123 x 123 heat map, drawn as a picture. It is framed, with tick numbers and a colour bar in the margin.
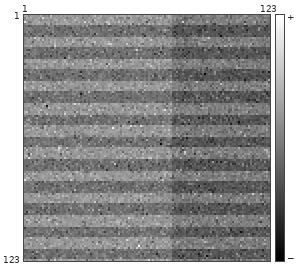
Horizontal stripes repeat 11 times down the table. A vertical seam about 60% of the way across splits the table, and the left part is higher. On average the colour sits 50% of the way up the scale.
